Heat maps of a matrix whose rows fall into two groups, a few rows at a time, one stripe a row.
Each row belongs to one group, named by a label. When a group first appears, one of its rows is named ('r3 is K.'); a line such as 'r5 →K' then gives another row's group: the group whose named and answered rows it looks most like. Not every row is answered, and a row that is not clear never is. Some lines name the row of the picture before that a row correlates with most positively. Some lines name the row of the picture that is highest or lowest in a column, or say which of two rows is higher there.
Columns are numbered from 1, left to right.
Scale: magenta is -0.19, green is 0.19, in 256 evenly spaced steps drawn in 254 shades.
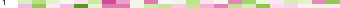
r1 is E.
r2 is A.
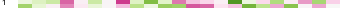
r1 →A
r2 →E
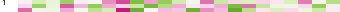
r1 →E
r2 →A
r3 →A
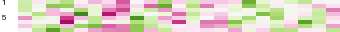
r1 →E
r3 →A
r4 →A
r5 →A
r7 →A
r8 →E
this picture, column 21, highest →6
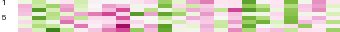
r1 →E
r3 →E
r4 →E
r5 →E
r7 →E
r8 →E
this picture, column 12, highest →4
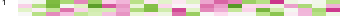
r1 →E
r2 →A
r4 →A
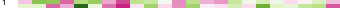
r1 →A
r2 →A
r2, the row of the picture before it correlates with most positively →4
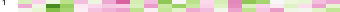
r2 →E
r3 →E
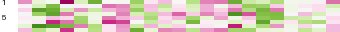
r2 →E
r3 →E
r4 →A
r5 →A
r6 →A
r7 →E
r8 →A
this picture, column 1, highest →7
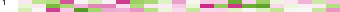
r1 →A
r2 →E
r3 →A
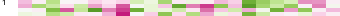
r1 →E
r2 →E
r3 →A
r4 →E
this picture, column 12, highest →2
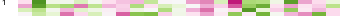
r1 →E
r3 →E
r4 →A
